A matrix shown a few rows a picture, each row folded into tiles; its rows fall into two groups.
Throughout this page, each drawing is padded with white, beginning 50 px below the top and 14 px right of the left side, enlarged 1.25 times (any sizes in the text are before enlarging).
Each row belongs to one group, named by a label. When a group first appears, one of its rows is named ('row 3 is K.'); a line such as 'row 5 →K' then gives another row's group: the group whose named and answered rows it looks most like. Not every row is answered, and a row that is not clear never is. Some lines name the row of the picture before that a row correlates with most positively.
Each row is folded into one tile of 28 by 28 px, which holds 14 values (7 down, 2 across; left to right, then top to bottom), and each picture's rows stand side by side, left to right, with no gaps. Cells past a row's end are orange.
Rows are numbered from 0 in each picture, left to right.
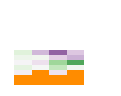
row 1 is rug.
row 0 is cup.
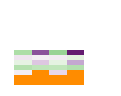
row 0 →cup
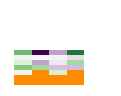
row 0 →cup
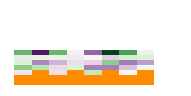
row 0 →cup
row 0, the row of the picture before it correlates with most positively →0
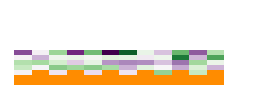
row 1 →cup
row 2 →cup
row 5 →rug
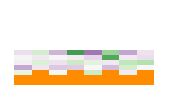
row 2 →rug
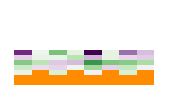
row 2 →rug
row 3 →rug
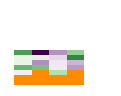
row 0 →cup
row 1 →rug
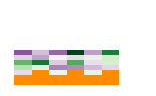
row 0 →rug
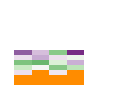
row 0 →rug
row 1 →cup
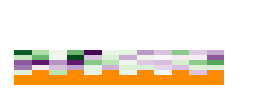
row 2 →rug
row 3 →cup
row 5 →rug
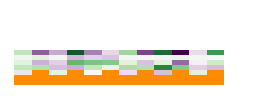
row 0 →cup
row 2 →rug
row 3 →cup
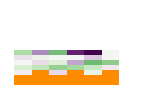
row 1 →cup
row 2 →rug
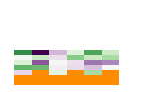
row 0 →cup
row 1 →rug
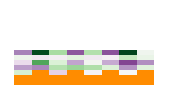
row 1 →cup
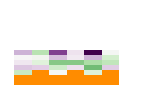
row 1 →rug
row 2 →rug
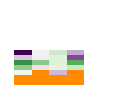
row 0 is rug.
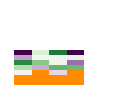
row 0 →rug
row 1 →cup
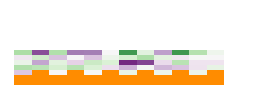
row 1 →cup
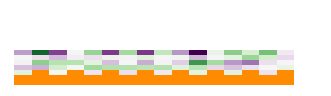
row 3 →cup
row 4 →cup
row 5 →rug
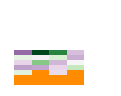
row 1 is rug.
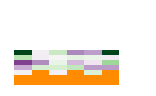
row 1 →cup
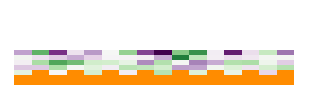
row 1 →rug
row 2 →rug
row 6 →rug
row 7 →cup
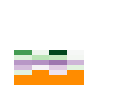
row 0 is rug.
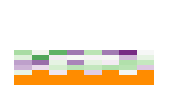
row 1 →cup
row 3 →rug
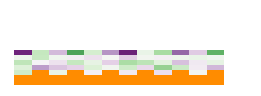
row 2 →cup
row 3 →rug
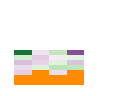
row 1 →cup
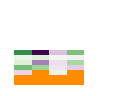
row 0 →cup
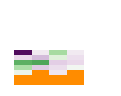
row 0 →rug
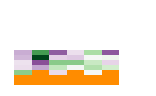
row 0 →rug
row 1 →rug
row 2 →cup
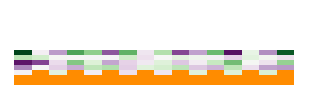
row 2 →cup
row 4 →cup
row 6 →rug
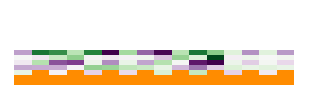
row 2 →cup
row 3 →cup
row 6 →cup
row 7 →cup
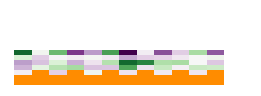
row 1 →cup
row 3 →rug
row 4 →rug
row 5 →cup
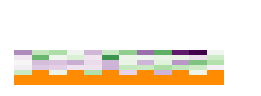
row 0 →rug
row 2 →rug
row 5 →rug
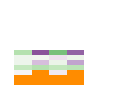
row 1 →cup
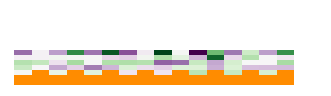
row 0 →rug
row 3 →rug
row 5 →rug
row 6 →rug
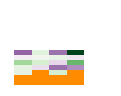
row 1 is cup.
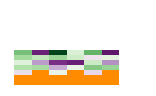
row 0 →cup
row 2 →cup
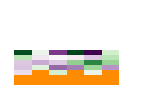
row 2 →rug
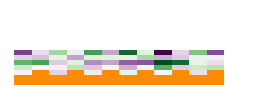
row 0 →rug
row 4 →rug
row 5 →cup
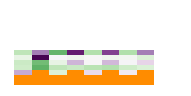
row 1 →cup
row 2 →cup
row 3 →cup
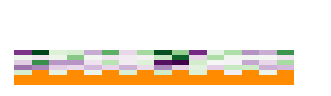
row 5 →rug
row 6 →cup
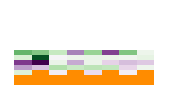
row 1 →cup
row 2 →cup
